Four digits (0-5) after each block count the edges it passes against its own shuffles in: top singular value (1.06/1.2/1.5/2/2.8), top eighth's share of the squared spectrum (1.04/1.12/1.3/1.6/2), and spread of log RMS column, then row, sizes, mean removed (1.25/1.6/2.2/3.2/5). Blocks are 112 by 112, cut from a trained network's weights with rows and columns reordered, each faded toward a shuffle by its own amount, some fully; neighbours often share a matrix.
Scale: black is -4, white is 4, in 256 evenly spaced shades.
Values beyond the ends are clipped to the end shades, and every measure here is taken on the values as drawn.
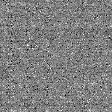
2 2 2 0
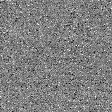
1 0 1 0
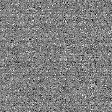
2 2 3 0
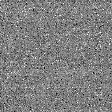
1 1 2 0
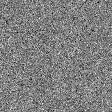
0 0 0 0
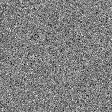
1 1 0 0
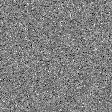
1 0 0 0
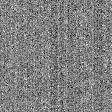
3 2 0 2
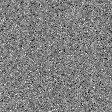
0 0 0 0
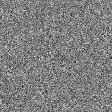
3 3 1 1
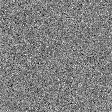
1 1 0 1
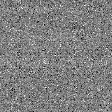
2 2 2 0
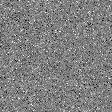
0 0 0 0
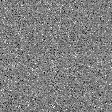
1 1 1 0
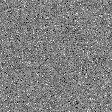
0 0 0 0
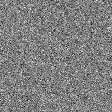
2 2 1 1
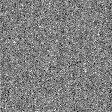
1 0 0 0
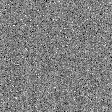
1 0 0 0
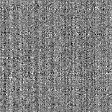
4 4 1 3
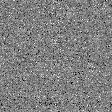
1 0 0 0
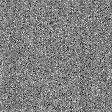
1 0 0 0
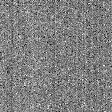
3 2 0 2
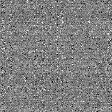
2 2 3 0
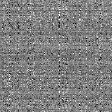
3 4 4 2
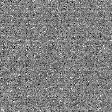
2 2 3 1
